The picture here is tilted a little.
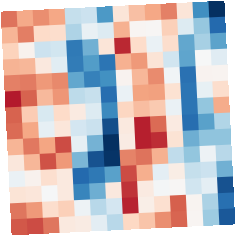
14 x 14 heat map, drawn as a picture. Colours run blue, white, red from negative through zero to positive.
Rings: centred on the middle left. Grain: streaks running down. Stripes: upright, repeating 2 times. Ninth with the highest average: middle left.
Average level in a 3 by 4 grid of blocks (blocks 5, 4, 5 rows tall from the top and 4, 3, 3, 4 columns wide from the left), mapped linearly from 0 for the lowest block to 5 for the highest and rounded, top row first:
4041 | 5051 | 4051
